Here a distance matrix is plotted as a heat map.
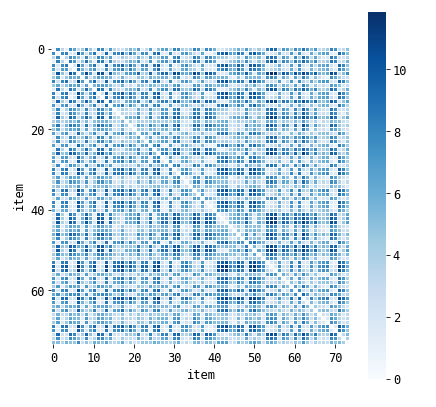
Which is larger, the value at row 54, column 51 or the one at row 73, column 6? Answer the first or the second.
the first
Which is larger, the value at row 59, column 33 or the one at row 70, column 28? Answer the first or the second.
the first
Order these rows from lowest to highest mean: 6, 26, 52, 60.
52, 60, 26, 6
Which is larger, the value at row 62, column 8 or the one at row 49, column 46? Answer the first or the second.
the first
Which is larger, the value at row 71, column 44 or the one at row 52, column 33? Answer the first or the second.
the first
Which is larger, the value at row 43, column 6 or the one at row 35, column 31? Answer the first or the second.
the second
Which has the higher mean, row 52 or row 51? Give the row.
51
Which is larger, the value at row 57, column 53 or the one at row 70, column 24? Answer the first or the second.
the first
